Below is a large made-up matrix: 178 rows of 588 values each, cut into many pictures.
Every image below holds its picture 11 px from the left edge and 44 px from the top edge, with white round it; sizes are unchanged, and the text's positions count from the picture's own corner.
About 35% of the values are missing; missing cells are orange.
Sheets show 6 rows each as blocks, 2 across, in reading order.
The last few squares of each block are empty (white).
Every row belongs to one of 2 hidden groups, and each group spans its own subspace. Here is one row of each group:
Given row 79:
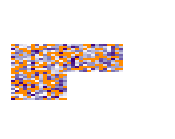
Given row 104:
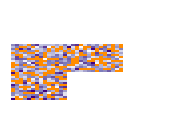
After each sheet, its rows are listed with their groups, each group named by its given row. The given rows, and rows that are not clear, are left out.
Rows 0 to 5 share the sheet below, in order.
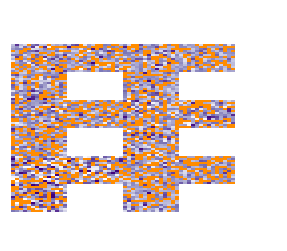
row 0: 104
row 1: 79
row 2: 79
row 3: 104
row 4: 79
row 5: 79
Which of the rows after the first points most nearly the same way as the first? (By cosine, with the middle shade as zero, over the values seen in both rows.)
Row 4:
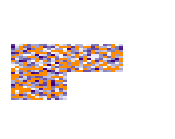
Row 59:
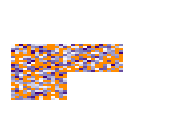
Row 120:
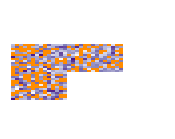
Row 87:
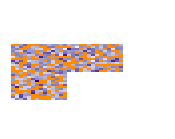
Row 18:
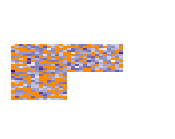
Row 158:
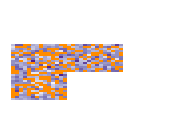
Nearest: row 87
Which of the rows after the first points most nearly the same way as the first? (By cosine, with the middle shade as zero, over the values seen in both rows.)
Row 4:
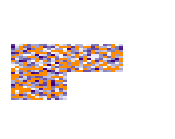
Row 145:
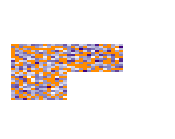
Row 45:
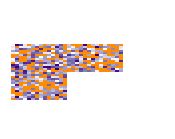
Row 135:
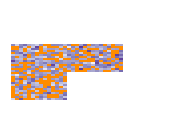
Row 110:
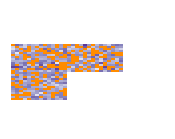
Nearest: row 145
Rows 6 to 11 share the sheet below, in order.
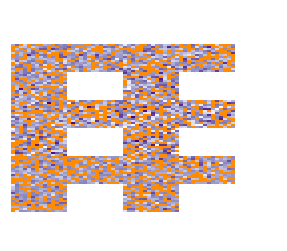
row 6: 79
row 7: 79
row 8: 104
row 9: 79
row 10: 79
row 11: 104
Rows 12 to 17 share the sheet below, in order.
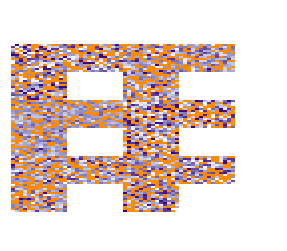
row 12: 104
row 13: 79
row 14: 79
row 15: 79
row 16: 104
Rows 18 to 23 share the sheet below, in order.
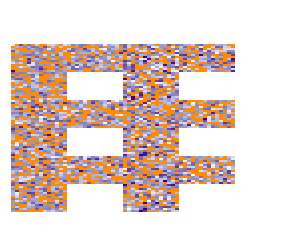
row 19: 104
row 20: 79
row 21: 104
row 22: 79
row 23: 104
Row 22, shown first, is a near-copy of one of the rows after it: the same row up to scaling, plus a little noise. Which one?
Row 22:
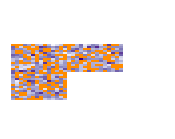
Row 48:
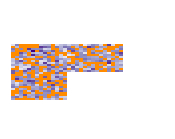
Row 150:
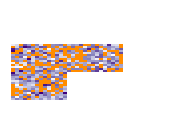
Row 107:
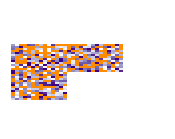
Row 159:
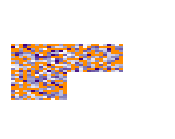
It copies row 48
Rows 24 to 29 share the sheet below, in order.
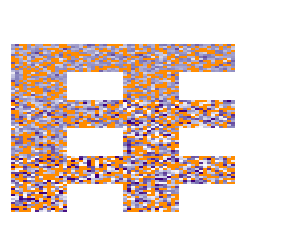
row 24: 79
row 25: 79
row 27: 79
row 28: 104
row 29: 79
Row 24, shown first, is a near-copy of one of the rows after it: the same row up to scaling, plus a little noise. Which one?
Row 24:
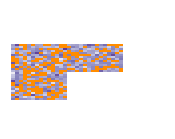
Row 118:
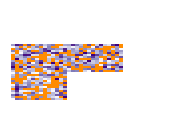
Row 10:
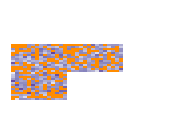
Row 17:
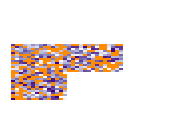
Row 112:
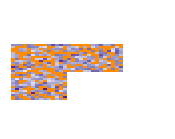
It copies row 10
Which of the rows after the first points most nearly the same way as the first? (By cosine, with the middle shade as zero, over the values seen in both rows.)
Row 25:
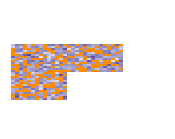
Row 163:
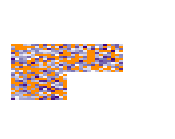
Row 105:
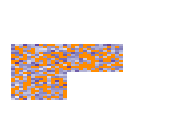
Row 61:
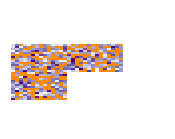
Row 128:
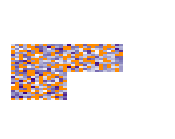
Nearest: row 61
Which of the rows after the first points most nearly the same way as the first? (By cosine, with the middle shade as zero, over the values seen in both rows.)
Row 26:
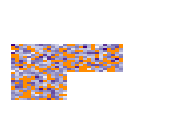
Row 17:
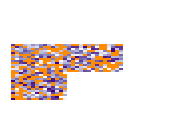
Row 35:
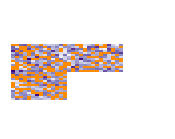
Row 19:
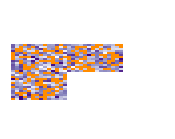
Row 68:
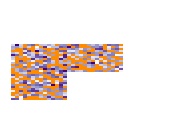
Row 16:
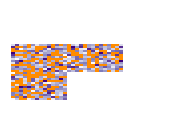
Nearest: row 17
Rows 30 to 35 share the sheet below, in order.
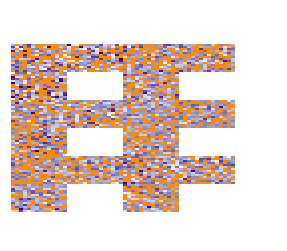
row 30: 104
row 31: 79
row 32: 79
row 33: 104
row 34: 104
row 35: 79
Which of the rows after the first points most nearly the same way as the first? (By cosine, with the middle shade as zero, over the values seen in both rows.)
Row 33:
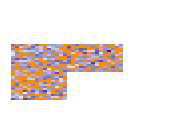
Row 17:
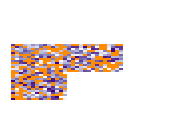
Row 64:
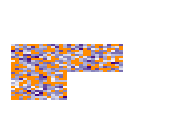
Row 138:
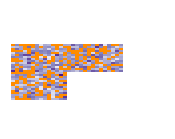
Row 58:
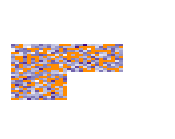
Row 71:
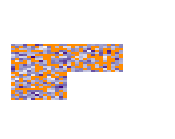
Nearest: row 71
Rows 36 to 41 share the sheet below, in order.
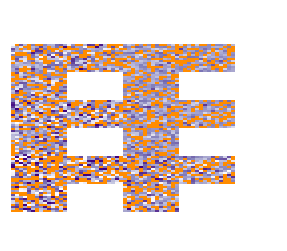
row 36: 79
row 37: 79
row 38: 79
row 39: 104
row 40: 104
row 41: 79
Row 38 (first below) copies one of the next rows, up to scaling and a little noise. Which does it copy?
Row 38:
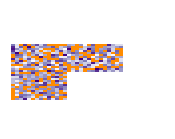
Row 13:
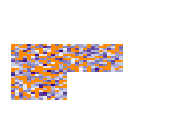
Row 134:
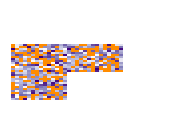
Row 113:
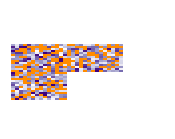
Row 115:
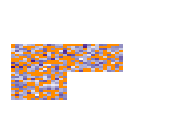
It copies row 134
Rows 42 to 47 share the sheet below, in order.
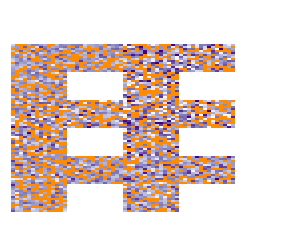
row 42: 104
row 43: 79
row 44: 79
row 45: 79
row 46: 79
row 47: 79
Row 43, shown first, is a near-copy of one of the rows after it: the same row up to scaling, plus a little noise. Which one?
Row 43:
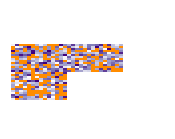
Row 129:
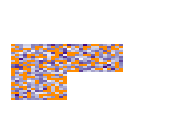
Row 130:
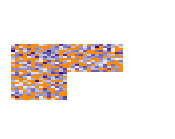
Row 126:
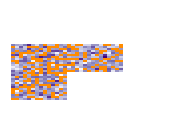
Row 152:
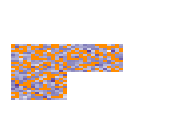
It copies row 130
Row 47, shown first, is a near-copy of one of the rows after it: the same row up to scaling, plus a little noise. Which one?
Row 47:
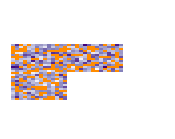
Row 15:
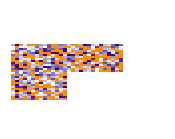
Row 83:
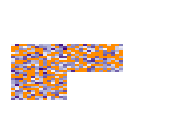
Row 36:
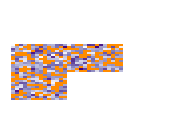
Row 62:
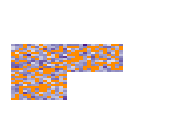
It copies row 15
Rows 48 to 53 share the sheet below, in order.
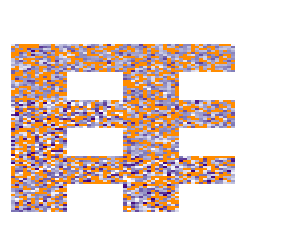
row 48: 79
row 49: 104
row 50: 104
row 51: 79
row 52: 79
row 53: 79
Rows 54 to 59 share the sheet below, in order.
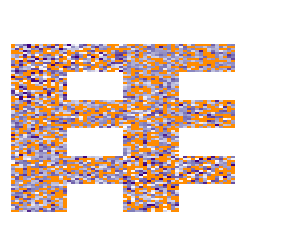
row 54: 104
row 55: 104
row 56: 104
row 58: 79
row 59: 79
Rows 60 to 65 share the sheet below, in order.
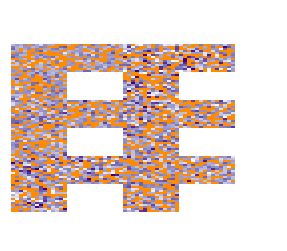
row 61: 79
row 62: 79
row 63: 79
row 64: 79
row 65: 104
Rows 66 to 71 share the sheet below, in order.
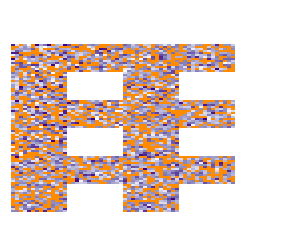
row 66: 79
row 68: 104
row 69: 104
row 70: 104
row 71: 79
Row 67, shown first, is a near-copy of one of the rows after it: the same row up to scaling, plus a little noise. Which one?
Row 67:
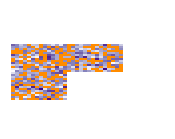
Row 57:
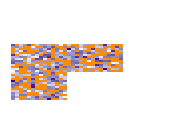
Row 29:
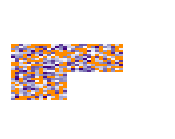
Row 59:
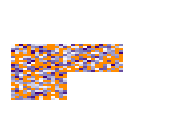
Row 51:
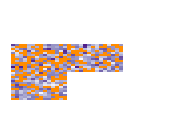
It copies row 57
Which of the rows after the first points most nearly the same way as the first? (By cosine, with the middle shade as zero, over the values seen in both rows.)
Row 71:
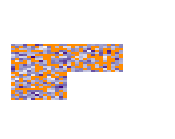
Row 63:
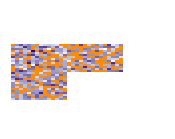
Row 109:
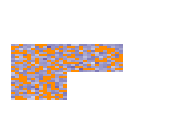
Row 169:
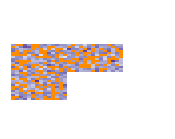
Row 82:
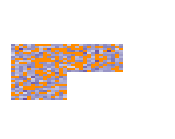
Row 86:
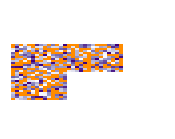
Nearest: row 169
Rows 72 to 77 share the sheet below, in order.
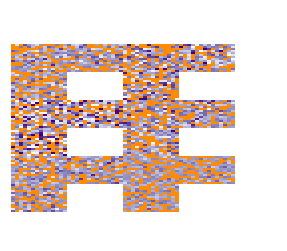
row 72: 104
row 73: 104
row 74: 104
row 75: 79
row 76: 104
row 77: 79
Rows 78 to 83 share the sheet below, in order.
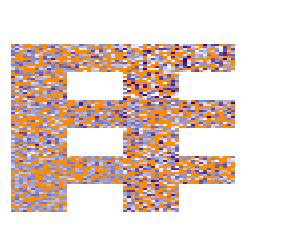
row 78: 104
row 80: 104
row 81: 104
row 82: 104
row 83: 79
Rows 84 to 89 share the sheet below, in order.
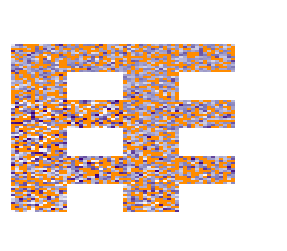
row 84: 79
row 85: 104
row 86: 79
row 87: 79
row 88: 104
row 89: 104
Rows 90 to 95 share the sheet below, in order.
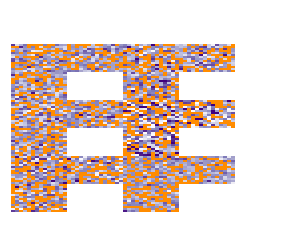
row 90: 79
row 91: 79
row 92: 79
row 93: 104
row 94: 104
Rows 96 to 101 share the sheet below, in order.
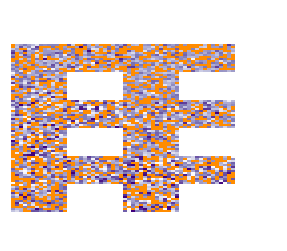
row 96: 104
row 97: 79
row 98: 104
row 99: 79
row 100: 79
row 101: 104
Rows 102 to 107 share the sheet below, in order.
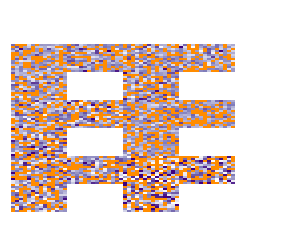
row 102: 104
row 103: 104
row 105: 79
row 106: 79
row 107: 79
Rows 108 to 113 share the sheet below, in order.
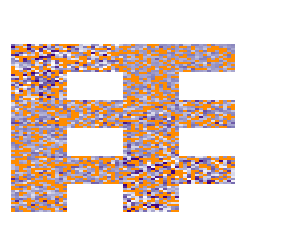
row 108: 79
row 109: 104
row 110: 79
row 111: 79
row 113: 79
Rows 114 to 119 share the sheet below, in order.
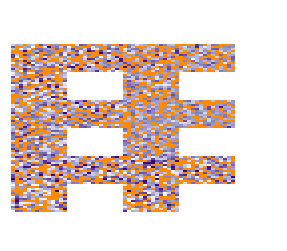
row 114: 104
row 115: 79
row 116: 79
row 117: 104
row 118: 79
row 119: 79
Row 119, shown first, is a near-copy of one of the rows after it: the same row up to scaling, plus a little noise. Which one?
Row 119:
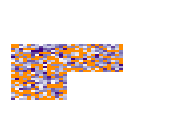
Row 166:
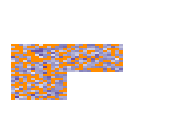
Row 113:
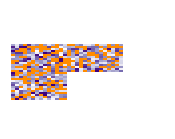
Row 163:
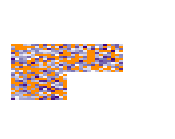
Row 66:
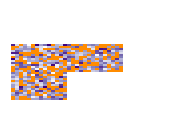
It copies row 166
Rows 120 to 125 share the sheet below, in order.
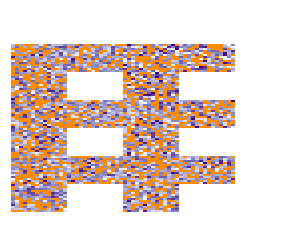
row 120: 79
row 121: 79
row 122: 79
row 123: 104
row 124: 79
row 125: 79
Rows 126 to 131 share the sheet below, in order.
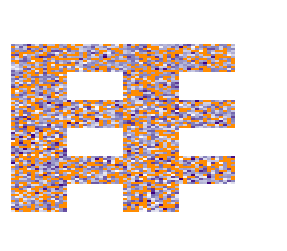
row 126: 79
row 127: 104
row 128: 104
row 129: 79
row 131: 104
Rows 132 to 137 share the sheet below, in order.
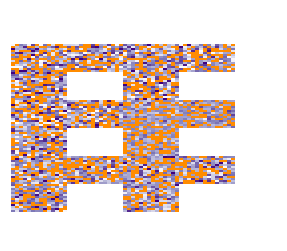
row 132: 79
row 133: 104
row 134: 79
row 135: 104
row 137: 79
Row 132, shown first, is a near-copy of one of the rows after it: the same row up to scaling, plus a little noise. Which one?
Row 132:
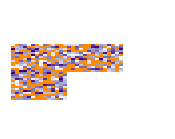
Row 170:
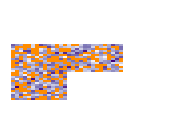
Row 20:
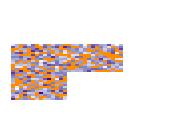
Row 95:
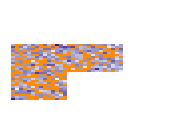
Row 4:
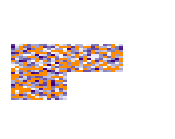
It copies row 20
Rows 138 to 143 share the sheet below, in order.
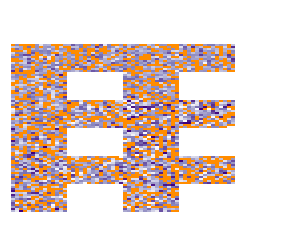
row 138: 79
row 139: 104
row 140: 104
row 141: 104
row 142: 104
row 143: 79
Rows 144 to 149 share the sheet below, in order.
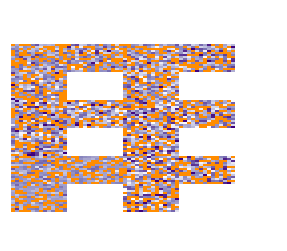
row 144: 104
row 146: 104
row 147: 104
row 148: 79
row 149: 104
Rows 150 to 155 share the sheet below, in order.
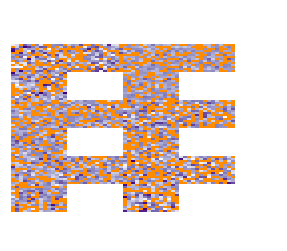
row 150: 79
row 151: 79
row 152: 79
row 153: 79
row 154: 104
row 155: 104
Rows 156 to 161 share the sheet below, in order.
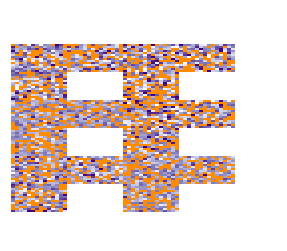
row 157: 79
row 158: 79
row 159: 79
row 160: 104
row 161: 104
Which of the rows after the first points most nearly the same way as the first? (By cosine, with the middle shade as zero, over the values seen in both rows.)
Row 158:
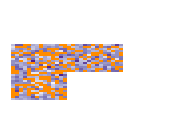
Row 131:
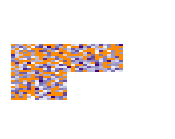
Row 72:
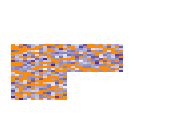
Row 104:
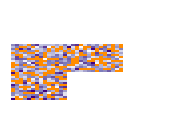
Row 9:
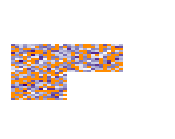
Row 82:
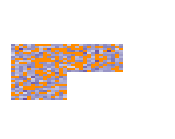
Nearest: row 72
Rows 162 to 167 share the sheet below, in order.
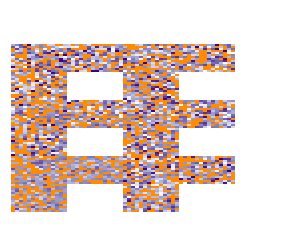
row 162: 79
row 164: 104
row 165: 79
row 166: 79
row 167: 79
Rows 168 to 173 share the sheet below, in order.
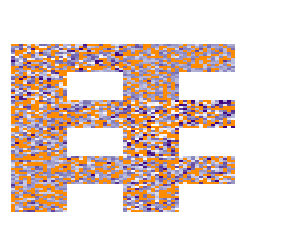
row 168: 104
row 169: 79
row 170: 79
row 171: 79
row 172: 104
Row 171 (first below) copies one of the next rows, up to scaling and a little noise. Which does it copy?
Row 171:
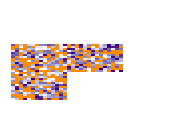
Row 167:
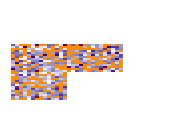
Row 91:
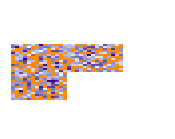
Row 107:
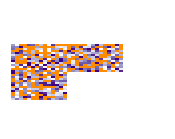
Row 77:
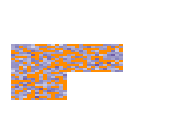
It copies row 167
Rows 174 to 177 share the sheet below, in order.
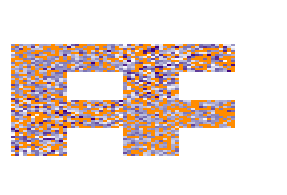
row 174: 104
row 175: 79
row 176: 104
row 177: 104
